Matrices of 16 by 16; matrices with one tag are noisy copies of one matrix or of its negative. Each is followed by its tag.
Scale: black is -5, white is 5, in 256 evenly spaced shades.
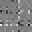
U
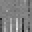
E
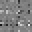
U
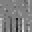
E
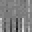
E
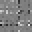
U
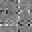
U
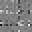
U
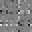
U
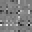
U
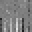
E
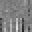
E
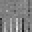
E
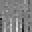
E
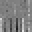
E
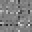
U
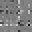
U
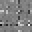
U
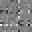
U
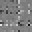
U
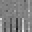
E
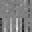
E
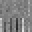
E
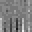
E
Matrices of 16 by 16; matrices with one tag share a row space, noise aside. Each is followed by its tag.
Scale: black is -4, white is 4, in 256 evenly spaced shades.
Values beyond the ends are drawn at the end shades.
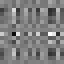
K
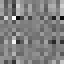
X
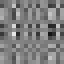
K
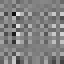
X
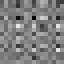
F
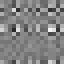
K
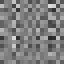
K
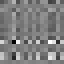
K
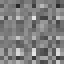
F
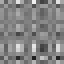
F
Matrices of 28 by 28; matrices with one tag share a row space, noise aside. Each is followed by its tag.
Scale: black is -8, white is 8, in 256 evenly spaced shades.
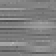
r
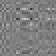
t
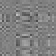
t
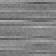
r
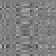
t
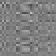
t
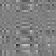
t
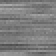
r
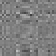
t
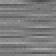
r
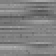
r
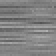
r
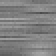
r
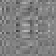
t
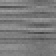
r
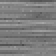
r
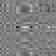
t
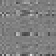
t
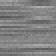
r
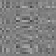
t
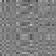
t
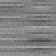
r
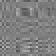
t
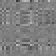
t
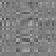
t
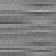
r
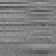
r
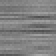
r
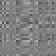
t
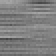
r
